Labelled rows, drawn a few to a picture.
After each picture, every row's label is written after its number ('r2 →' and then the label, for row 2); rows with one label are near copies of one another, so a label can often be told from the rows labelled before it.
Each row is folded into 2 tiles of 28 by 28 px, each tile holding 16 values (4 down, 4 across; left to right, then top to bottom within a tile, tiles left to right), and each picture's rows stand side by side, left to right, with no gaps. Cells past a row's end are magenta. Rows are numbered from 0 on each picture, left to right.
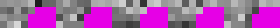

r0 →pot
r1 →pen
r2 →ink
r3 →ink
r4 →pen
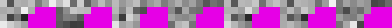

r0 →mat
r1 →ink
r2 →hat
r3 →pot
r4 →mat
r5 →mat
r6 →pot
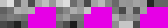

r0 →ink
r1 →ink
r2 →pot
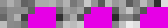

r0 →pen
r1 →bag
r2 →bag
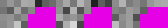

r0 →pot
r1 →pot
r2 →pen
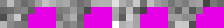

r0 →pen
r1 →pen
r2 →hat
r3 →pot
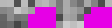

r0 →ink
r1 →bag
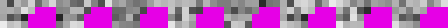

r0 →mat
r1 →bag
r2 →pen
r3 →hat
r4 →pot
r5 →mat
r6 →hat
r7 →mat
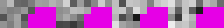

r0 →pen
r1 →ink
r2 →mat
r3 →hat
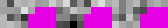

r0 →mat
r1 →ink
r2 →hat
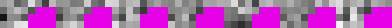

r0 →bag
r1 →bag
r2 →hat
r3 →pen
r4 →ink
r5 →pen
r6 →hat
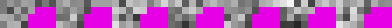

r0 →pot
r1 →pen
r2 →mat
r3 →ink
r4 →pen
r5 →ink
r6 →hat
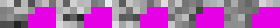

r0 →ink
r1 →mat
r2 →mat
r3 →pen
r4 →pen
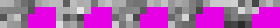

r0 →pen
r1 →mat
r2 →pen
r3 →pen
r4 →ink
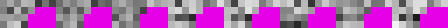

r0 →pot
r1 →pot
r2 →pen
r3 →mat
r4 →mat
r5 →ink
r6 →bag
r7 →mat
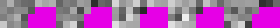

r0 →pen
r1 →pot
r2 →hat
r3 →hat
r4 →pot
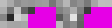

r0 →hat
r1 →pen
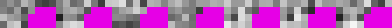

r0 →pot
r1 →bag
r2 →ink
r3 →pen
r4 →hat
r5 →hat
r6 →bag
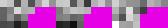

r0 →ink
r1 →ink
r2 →hat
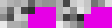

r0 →hat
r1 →mat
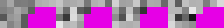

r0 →pen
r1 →hat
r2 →hat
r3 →mat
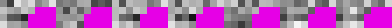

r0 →mat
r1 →pot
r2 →mat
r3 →mat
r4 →ink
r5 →bag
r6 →bag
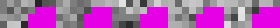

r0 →pot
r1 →pen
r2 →ink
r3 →mat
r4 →hat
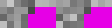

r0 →pen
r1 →pen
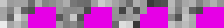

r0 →hat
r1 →pen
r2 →pot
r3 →hat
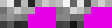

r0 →ink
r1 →ink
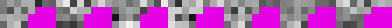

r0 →pot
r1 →ink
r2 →bag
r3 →mat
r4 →pot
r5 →pot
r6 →ink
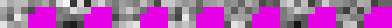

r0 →hat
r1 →ink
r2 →bag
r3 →hat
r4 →pot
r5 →ink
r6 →pot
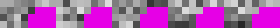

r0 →pen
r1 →mat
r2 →pot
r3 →ink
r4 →ink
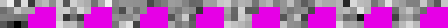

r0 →ink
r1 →mat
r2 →pot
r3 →pen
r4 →hat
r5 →pen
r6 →mat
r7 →bag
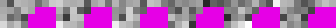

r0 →mat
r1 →hat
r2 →hat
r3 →pot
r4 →bag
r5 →pen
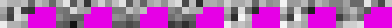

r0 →hat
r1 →ink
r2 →ink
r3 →ink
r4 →hat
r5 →hat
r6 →bag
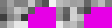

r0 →bag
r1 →hat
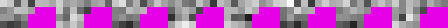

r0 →ink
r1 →hat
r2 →ink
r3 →bag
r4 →mat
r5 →ink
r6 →ink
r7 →hat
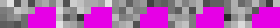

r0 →ink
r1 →mat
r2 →pot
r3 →pot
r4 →bag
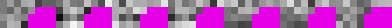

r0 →pot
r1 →bag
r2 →mat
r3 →bag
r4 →ink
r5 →ink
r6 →pen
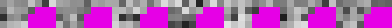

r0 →bag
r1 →pen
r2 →mat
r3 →ink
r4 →hat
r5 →bag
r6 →pot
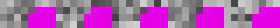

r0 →pen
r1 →pot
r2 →bag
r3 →pen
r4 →mat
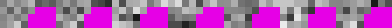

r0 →pot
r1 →pot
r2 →mat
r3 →ink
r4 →pen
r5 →hat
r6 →pot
